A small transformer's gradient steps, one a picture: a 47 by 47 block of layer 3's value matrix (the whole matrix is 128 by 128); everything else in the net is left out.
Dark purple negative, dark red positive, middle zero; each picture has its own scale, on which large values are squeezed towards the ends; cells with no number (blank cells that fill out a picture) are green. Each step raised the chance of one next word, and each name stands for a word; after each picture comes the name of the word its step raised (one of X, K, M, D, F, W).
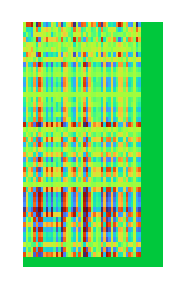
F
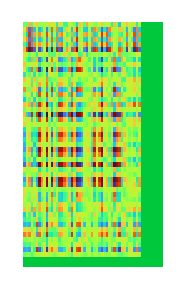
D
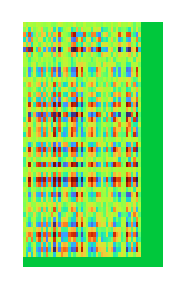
D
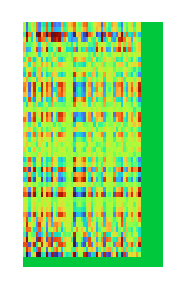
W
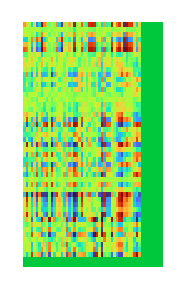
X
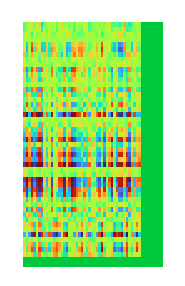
D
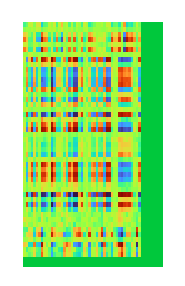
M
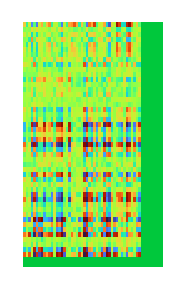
X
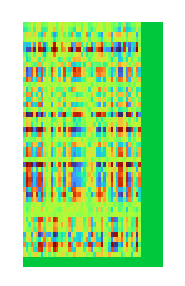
D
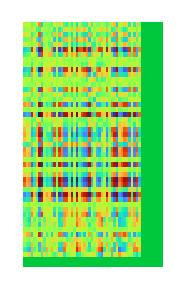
D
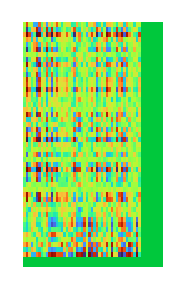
W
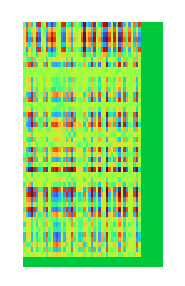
F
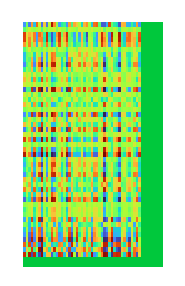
M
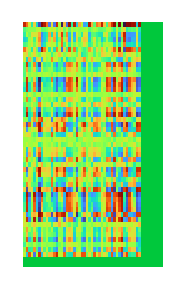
F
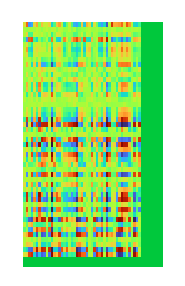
X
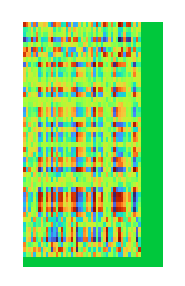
F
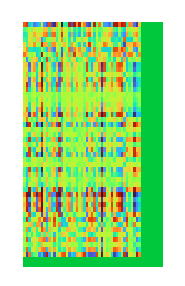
F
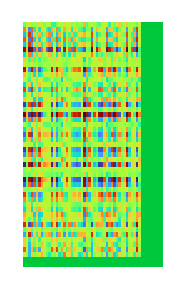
D
